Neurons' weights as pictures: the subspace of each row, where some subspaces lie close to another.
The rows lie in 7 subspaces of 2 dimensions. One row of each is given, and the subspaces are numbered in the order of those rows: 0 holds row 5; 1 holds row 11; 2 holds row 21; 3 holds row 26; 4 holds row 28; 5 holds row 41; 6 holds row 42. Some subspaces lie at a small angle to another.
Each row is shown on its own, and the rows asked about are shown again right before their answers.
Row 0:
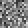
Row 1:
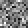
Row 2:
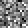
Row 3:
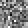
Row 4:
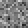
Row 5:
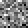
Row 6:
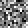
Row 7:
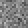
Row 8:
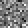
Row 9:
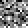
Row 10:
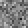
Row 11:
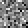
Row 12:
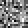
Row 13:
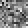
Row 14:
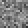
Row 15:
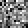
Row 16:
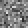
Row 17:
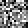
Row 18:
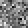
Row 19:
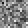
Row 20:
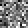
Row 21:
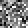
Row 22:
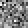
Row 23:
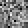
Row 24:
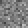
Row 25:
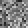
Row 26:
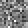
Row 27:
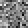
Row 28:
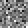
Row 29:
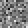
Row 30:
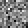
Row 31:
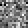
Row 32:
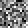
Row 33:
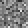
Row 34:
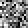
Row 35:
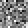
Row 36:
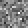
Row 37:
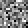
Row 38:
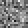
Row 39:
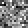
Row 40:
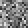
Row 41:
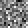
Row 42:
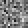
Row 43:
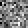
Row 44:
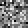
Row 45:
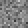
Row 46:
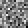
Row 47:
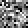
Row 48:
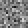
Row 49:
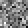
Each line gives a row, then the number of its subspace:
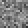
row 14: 0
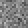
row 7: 3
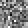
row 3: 3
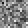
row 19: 1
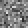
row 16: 6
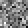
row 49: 2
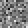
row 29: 4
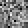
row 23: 3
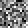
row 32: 5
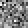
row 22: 3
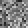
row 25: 5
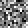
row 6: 5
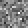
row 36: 6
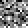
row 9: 0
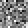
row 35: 4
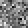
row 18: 2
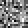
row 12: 6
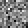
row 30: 4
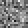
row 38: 6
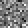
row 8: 1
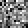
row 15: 4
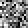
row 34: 5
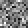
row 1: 2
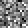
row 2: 1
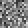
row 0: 3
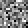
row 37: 5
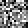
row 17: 3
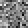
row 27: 1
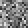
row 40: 5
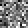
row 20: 1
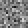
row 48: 6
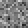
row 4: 0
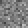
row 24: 0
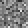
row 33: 1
